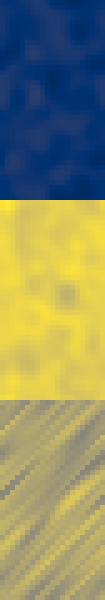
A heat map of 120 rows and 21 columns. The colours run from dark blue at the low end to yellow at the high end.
It is made of 3 by 1 panels. Panel 1,1: very low, blotchy, faint in contrast. Panel 2,1: very high, blotchy, faint in contrast. Panel 3,1: high, slanting up to the right.
